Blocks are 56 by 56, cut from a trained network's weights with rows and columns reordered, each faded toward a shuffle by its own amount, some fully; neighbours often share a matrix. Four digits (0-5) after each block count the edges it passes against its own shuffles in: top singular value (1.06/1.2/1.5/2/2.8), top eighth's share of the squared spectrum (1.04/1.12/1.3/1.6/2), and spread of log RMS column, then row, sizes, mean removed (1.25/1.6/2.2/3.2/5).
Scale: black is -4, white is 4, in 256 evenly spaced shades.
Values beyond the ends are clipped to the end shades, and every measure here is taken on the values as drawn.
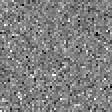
0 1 0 0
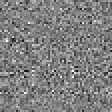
3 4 1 3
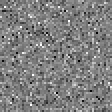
0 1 0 0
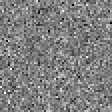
2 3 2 1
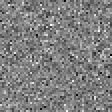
1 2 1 0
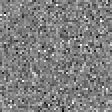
0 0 0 0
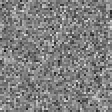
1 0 0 0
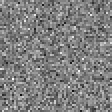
1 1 0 0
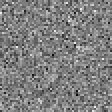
0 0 0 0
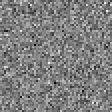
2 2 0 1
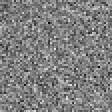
2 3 0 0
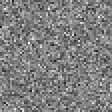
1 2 0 0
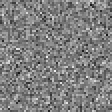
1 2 0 0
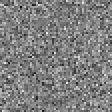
2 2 0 1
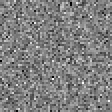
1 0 0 0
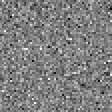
1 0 0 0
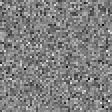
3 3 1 1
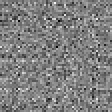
3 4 2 3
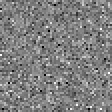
1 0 0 0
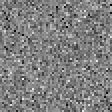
1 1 1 0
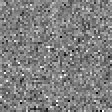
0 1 0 0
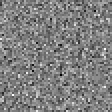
1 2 0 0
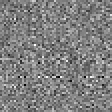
3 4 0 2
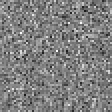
2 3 1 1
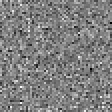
2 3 1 0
